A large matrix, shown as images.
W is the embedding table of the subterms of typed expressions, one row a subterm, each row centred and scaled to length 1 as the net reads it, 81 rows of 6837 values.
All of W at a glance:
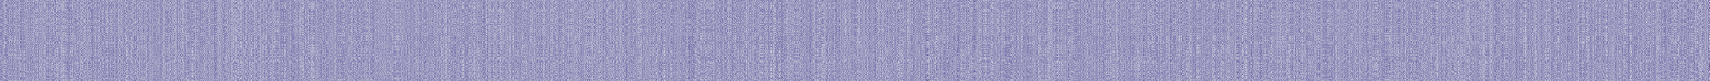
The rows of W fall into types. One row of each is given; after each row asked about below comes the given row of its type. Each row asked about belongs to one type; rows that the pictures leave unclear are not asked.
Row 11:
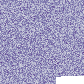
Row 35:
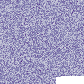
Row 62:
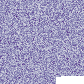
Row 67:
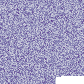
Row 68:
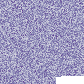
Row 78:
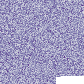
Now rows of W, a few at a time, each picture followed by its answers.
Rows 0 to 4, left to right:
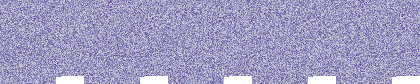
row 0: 11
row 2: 67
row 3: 62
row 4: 35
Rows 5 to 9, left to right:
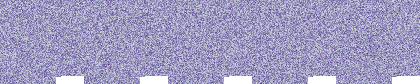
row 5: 68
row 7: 62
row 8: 62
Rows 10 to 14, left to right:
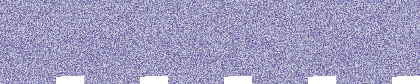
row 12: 78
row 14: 11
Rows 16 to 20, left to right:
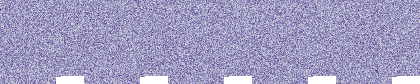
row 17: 78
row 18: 67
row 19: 67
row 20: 11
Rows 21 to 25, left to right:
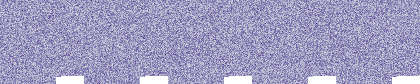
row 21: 11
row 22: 67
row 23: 11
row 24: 78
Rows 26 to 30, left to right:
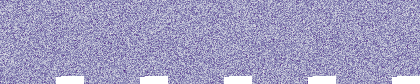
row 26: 35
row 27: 11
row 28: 67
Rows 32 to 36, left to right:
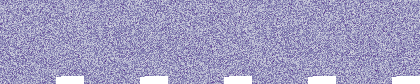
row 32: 67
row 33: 35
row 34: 11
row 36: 78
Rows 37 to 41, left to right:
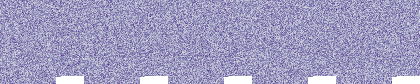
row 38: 35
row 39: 78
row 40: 68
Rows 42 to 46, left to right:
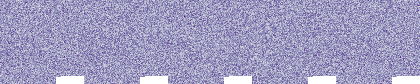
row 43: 11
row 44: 68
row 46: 78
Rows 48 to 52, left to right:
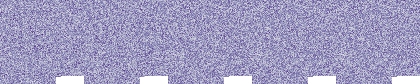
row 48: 35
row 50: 68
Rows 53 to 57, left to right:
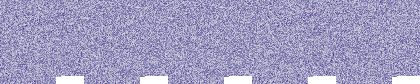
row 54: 68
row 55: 68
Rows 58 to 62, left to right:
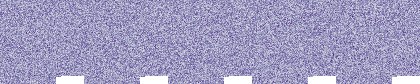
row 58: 68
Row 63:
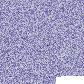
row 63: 62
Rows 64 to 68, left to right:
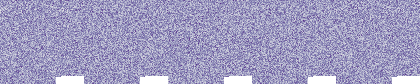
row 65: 62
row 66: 11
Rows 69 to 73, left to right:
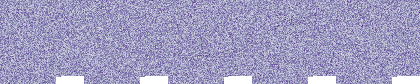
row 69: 62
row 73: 68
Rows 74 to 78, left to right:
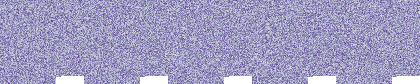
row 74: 67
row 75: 68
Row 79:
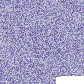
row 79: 35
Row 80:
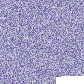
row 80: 68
